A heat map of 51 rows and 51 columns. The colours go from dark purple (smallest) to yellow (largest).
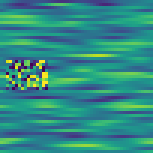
Odd patch: rougher, in the middle left. Slope: none. Grain: streaks across. Average level on the scale: 50%.
